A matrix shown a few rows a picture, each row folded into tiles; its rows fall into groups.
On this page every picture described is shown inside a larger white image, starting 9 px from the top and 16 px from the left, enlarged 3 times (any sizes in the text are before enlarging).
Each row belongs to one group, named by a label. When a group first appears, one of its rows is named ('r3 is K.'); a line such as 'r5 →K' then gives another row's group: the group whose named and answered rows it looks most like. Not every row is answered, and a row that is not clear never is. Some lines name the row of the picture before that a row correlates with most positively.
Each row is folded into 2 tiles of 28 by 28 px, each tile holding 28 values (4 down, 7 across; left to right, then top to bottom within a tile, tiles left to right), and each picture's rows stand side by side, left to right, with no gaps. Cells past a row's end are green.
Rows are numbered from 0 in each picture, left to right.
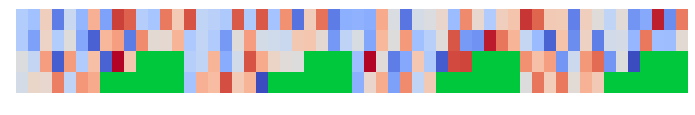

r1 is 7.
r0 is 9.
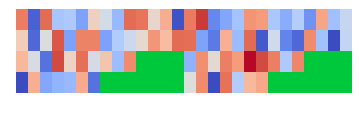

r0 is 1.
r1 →7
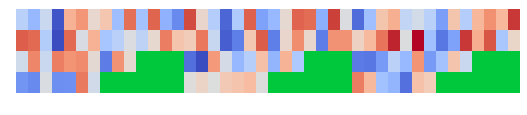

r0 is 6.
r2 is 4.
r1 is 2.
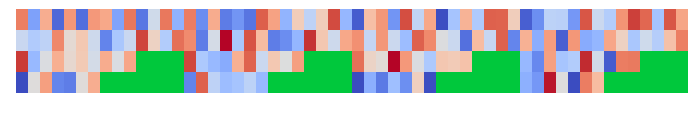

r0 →1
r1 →1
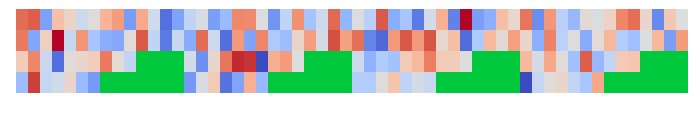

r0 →7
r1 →6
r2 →1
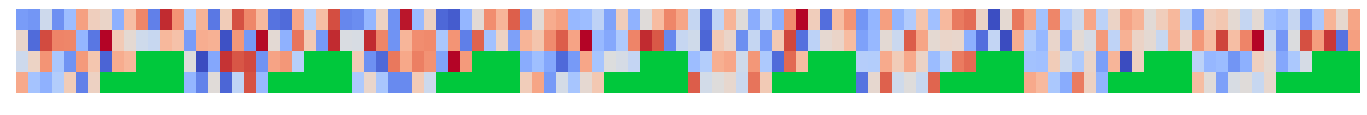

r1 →6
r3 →4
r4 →9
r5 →9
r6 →2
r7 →4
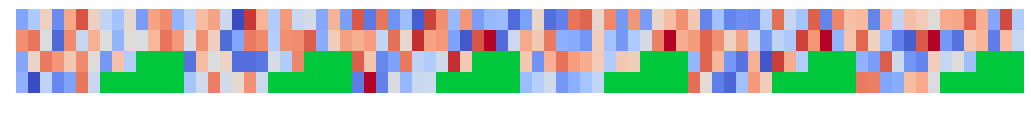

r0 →6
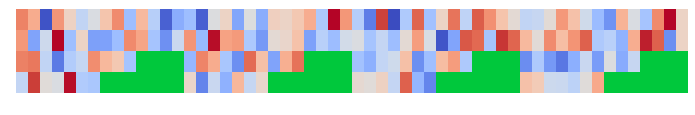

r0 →7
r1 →9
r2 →2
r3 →4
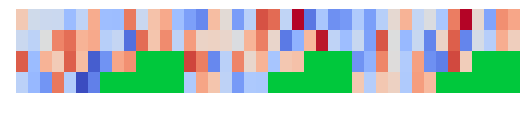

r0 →1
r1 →1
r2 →9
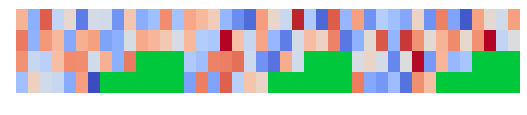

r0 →1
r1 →1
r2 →4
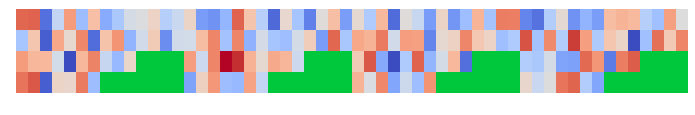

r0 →7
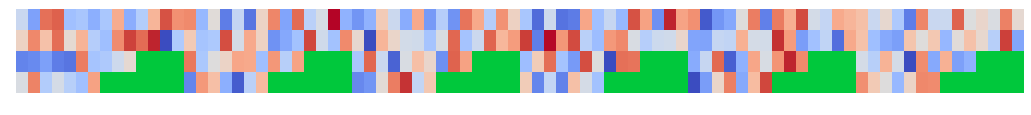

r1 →1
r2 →9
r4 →9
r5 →2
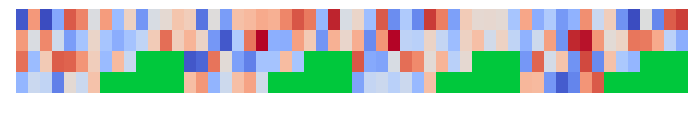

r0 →6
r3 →4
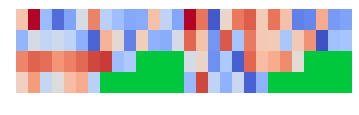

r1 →7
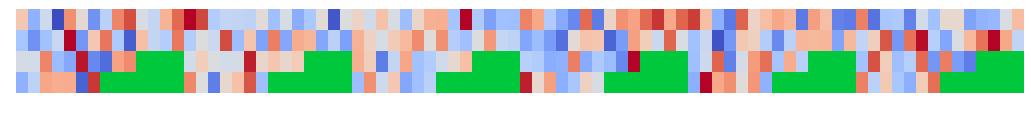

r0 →9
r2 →1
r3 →2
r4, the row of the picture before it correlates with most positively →1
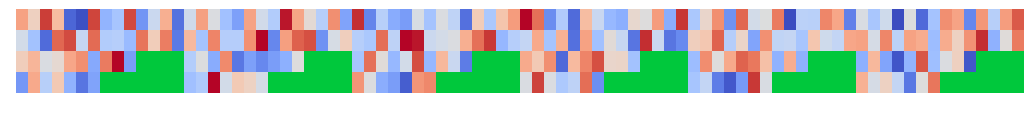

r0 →1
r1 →2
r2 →4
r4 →6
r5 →4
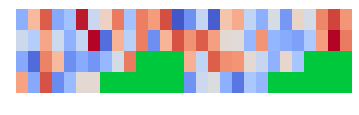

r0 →2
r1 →6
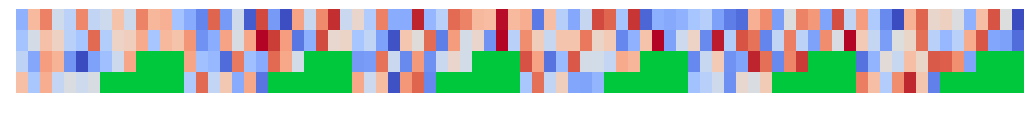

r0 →2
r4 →9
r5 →7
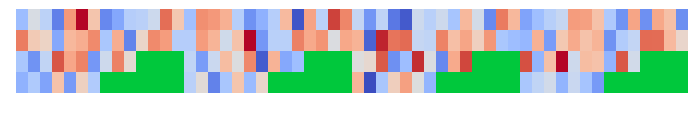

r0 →6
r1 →4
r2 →9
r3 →6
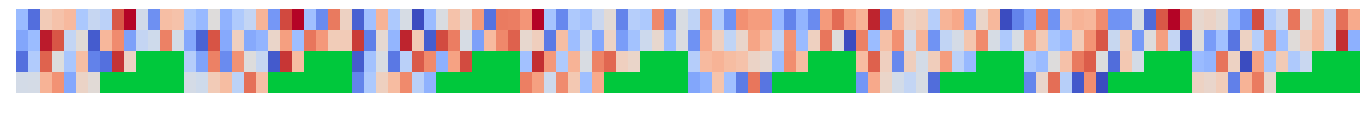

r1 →9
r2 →9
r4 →6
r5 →7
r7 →2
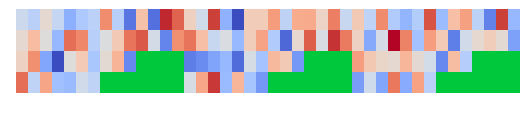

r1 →2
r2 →1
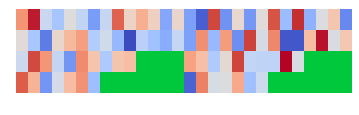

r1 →1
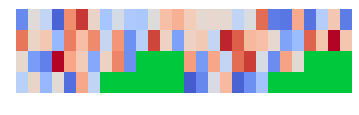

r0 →6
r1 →1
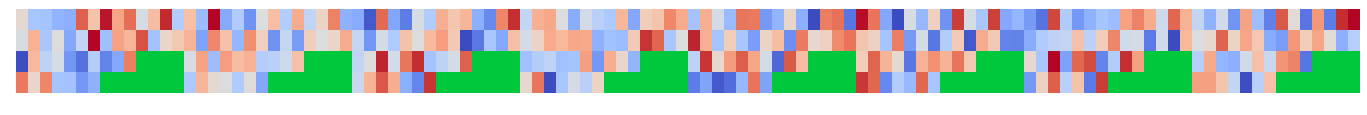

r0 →2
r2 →9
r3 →4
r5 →7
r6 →9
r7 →4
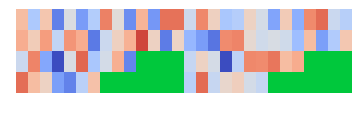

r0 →4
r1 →7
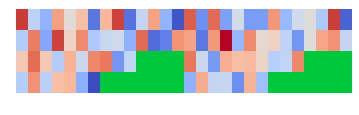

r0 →7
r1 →1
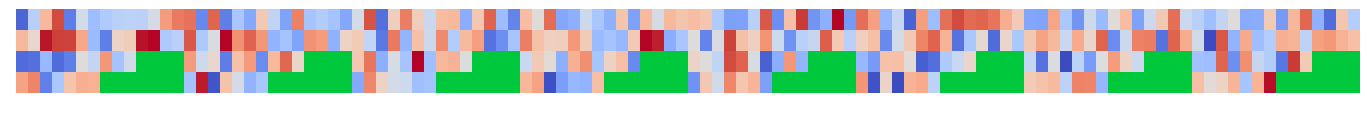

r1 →1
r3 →4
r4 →1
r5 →2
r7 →9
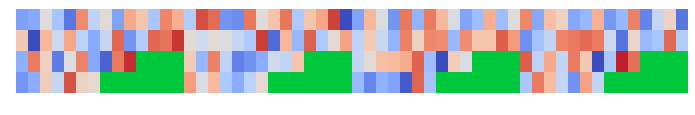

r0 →9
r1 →2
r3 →1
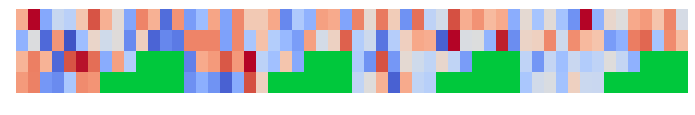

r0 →7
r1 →6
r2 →2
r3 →2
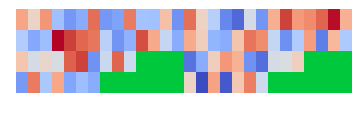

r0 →1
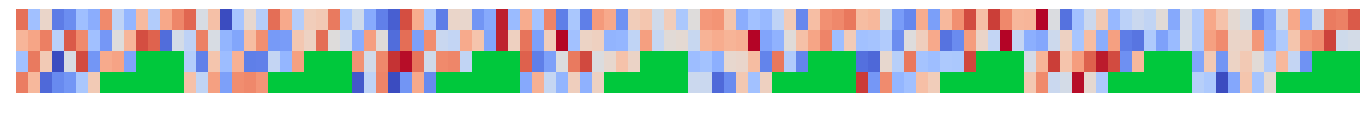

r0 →4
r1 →2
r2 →6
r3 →1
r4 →4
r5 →2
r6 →7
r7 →4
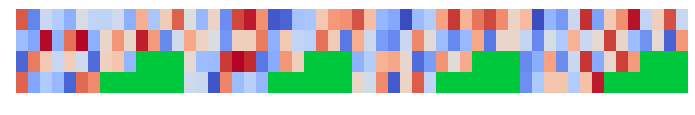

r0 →4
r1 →6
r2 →2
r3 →9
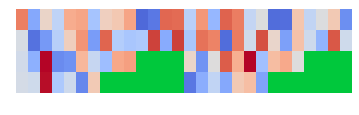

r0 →9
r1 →6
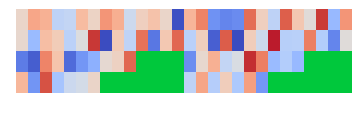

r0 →2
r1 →7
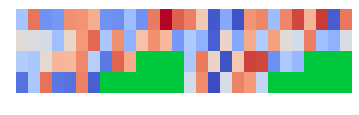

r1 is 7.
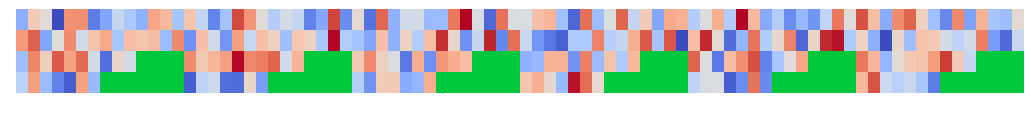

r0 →6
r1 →6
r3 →2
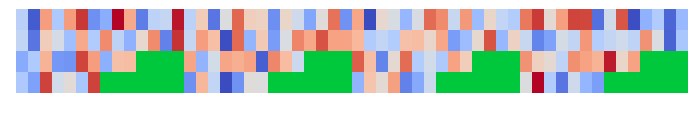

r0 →9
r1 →6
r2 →1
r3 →7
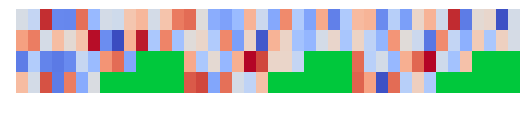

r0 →2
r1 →7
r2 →7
